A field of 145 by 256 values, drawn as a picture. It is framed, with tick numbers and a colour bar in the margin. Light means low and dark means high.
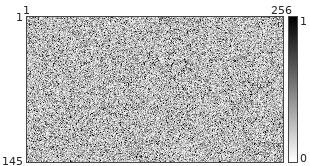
There are no regular stripes. The values are skewed, with a long tail toward high values. The texture is fine-grained noise. The halves do not mirror each other. There is no overall slope. On average the colour sits 30% of the way up the scale.
